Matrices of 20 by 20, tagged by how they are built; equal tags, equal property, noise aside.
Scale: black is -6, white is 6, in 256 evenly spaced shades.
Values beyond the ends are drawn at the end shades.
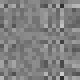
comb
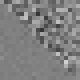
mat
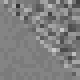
mat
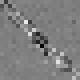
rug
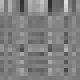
comb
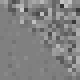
mat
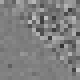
mat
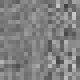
comb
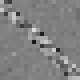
rug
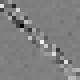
rug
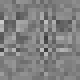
comb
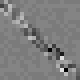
rug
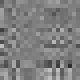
comb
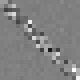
rug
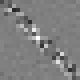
rug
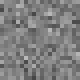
comb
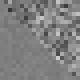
mat
